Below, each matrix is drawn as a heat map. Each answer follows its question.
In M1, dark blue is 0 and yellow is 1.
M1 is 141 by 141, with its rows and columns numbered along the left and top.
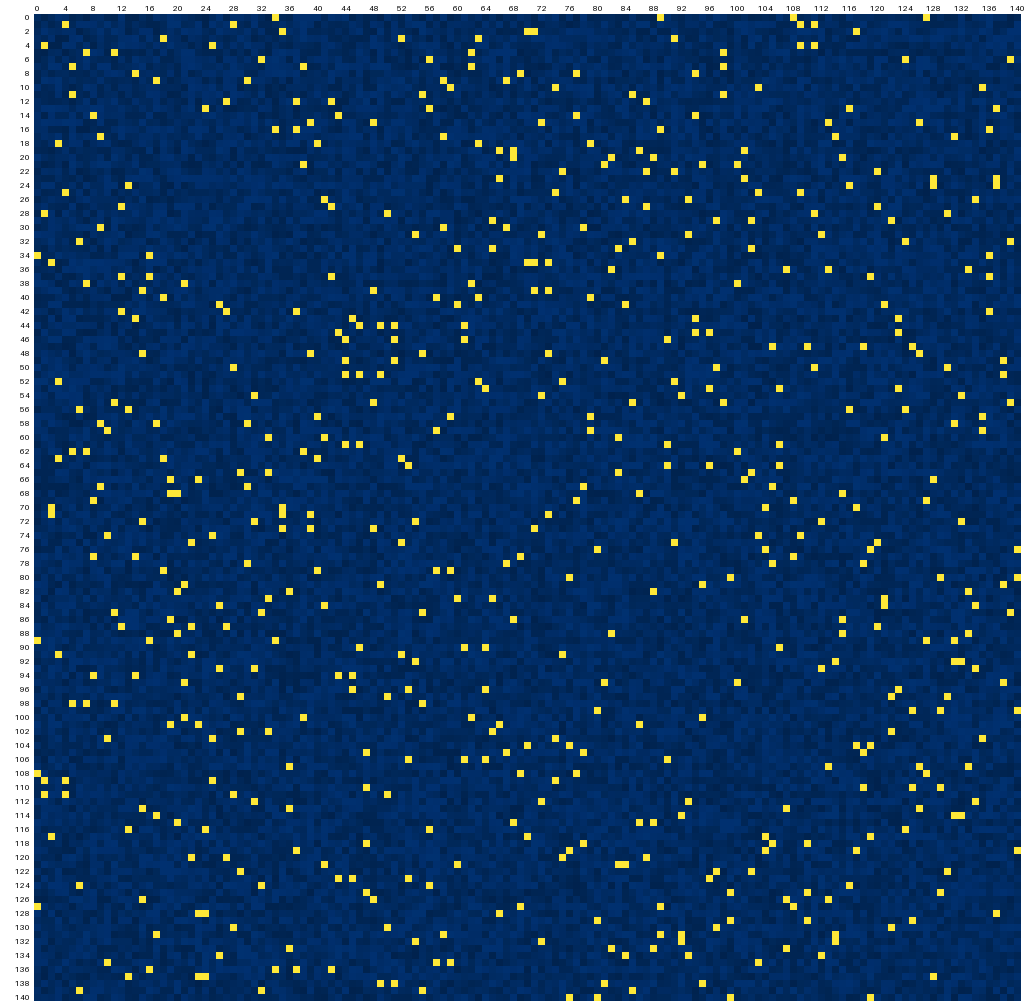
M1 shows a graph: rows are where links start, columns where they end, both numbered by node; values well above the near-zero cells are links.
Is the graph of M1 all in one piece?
yes
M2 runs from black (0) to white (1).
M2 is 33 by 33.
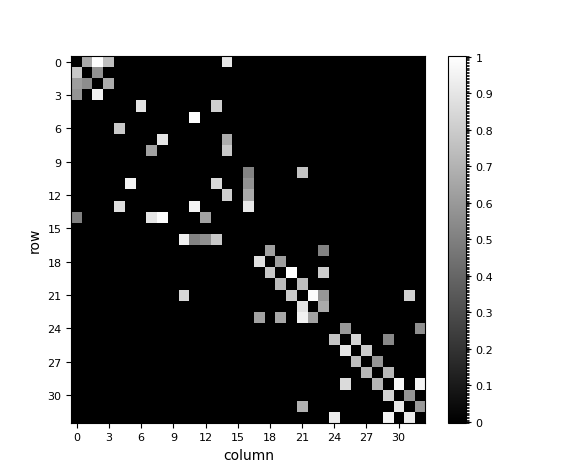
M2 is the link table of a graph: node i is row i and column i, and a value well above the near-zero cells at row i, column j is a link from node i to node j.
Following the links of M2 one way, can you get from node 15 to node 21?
no
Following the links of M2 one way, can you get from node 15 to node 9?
no
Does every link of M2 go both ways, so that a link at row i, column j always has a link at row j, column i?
yes
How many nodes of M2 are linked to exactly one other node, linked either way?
2
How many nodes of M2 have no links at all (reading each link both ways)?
2
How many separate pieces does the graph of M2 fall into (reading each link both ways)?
3
